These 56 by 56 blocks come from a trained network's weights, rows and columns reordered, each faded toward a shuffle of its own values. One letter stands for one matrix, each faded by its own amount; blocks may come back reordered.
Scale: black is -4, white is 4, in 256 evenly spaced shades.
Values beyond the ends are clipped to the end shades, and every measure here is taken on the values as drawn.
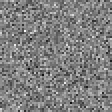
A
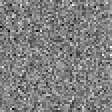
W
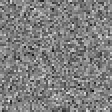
A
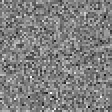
A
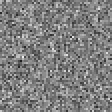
A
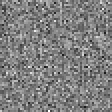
W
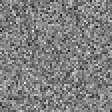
A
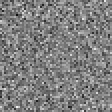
A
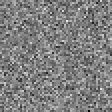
A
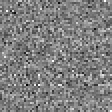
W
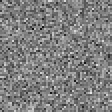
A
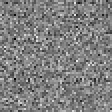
W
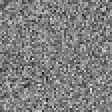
A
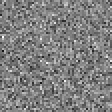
A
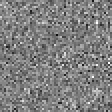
W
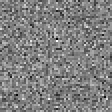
W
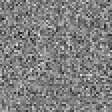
A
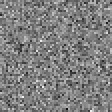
A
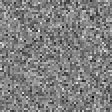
A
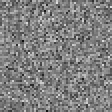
A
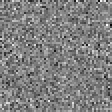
W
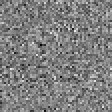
W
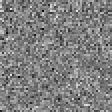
W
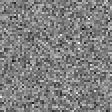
A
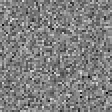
A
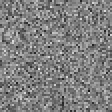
A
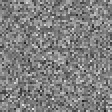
A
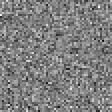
W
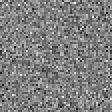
W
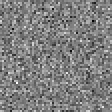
W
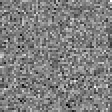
W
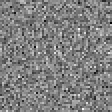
W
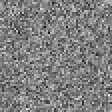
A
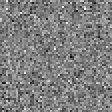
W
